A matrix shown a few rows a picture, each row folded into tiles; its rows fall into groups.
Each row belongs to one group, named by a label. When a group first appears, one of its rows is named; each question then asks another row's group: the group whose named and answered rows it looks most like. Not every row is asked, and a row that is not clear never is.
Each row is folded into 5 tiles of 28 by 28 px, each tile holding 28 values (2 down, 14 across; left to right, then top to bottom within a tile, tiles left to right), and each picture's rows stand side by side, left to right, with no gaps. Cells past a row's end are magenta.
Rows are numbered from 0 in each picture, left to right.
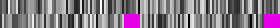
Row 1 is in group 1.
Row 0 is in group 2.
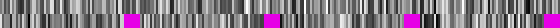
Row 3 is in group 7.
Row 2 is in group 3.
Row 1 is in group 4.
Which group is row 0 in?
1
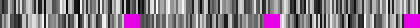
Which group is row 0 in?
2
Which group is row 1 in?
7
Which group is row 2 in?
2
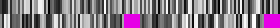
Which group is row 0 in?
4
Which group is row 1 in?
2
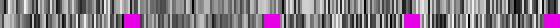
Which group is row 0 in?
4
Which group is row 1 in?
3
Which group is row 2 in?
7
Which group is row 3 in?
1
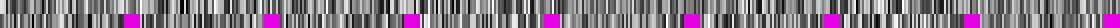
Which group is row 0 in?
3
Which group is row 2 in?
3
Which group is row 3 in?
4
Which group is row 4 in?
4
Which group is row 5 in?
4
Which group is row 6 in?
4
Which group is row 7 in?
1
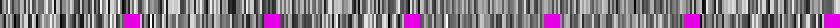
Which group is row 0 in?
2
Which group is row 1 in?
1
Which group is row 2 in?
2
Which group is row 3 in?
3
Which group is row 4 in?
4
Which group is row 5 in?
7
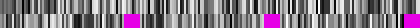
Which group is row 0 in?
3
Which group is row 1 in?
1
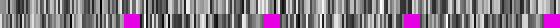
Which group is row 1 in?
3
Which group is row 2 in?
7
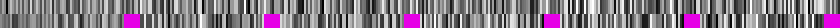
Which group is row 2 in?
1
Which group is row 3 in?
4
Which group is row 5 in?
2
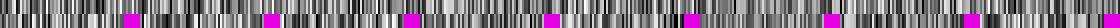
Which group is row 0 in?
4
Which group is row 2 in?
2
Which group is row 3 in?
7
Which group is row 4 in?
4
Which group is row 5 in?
7
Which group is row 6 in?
4
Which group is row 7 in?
2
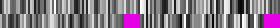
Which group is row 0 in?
2
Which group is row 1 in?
3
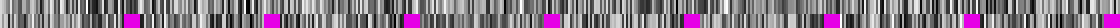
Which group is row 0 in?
1
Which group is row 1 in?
3
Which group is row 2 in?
7
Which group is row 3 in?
7
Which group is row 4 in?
4
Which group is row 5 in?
4
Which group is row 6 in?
1
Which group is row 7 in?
3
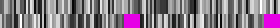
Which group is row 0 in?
2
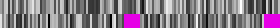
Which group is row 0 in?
1
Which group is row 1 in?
7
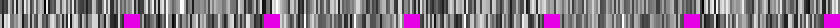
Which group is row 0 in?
4
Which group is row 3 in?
3
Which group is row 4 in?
1
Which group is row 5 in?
7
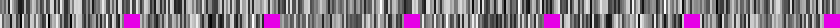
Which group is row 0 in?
1
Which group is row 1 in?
2
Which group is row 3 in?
7
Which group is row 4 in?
4
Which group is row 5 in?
1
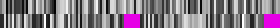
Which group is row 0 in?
3
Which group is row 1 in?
3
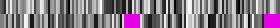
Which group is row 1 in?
2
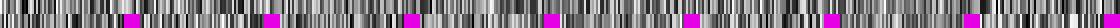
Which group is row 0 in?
3
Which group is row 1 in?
4
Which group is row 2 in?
1
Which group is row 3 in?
4
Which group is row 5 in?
1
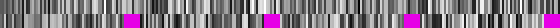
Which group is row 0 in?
3
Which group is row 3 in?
2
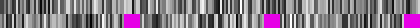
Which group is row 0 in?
3
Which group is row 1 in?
2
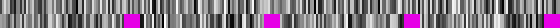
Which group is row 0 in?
2
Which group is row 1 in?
3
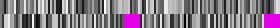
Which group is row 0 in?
4
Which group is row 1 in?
7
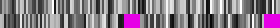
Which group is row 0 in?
2
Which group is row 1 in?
7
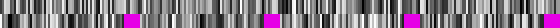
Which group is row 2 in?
4
